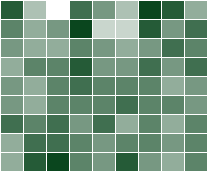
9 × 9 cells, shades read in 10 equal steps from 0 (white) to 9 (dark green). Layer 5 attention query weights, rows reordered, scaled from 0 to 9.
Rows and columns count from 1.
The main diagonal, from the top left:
8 4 4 8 6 7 6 5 6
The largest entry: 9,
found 3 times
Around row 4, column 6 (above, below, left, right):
4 6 5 7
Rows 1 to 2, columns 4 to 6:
7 5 3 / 9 2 2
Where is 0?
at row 1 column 3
